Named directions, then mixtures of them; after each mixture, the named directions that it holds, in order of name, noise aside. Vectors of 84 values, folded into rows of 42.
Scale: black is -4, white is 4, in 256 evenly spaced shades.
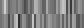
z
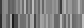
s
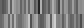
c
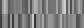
s, z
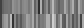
c, s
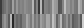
c, s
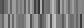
c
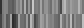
s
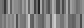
c, z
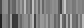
s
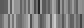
c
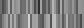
c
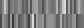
s, z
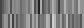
c, s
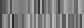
c, s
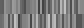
c, z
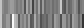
s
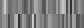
z
